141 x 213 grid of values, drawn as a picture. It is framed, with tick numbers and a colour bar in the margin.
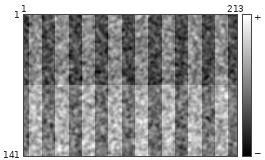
Stripes running up and down repeat 8 times from left to right. The bottom part is higher, past a seam about 50% of the way down. Overall the values sit about 50% of the way up the scale.
